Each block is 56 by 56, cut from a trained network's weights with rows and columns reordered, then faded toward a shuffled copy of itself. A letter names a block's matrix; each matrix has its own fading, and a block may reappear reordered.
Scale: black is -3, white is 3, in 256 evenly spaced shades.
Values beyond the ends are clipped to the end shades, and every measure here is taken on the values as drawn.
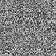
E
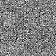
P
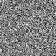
E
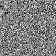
P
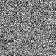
E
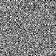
P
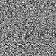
P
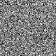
P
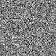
P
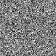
P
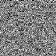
P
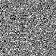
P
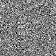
P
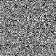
P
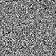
P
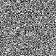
P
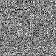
P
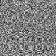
E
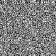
E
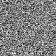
E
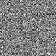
E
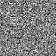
P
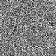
E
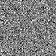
P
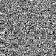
P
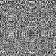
E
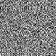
E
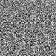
E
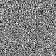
E
